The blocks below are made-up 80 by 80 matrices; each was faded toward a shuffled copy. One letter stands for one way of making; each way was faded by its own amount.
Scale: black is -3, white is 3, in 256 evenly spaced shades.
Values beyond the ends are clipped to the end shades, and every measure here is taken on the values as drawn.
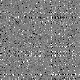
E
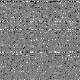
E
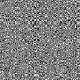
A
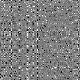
A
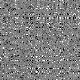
E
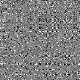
E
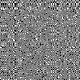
A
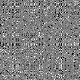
A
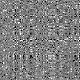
A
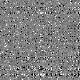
E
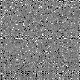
E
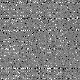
E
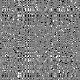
A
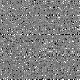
E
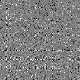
E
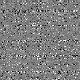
E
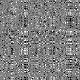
A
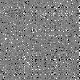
E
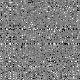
E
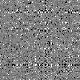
E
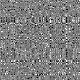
A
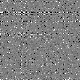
E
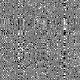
A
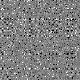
E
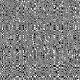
A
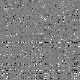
E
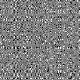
A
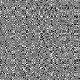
A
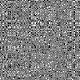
A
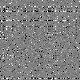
E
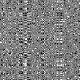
A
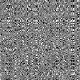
A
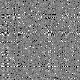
E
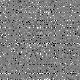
E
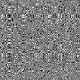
A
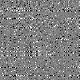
E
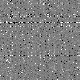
E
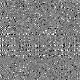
E
